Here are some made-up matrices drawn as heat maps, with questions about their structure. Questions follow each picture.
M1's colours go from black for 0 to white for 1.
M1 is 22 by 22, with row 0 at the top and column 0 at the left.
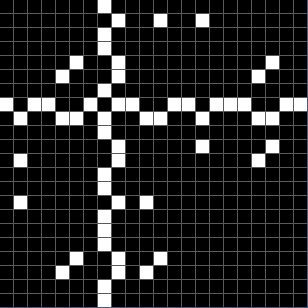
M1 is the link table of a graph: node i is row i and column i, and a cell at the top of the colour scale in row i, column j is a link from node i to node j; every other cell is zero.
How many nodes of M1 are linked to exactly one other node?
12
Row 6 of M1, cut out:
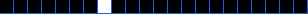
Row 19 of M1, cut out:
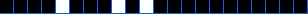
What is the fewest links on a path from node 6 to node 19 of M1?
3
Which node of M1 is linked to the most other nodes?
node 7
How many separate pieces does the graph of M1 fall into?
1
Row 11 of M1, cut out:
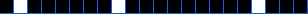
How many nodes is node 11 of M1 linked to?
3
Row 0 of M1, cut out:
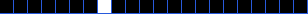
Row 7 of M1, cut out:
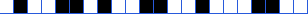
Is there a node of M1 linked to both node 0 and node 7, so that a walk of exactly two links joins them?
no
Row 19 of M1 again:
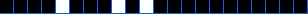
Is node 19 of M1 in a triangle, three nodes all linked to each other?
yes
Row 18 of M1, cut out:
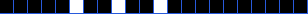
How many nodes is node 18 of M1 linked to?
3
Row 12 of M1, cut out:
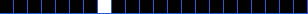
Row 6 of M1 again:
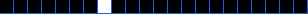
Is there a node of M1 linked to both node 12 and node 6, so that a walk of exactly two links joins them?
yes
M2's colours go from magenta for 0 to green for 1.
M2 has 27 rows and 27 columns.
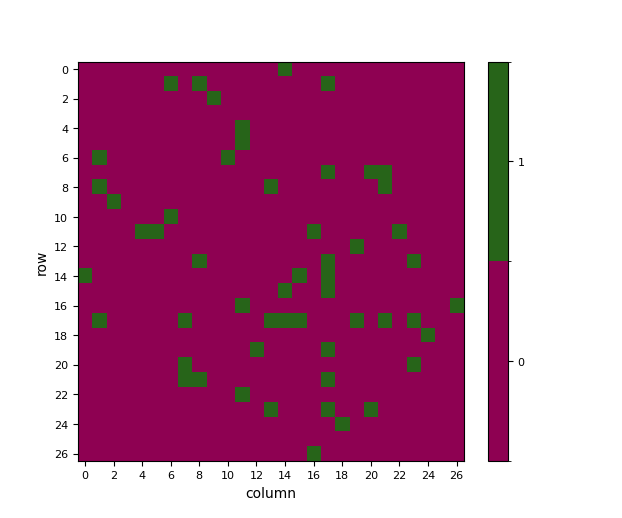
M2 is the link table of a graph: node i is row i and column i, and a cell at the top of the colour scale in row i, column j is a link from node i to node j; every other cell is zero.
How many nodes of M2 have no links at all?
2
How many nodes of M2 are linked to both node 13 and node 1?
2
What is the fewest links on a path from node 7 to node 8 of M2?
2
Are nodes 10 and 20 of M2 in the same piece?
yes
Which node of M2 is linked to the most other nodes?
node 17
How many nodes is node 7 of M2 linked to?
3
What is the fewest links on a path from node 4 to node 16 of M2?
2
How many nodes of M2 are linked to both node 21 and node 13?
2
